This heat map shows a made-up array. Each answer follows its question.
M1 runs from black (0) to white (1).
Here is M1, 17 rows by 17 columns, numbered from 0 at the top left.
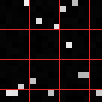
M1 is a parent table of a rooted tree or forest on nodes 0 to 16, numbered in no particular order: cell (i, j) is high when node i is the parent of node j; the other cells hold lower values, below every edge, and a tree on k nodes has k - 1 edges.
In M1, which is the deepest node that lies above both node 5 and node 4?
0
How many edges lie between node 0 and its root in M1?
0
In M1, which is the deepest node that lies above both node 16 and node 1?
15
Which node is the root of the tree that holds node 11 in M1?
7
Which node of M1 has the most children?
15
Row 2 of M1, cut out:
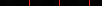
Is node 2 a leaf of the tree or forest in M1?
yes
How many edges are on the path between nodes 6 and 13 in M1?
4
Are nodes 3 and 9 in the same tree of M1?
yes
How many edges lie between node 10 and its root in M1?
2
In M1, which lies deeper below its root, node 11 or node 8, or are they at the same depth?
the same depth
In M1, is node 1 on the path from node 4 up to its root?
no
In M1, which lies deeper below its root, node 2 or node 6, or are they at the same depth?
node 6
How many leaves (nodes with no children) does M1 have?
8
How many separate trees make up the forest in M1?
3
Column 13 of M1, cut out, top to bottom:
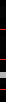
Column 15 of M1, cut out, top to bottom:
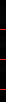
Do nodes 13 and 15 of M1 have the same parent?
no
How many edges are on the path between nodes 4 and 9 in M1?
1
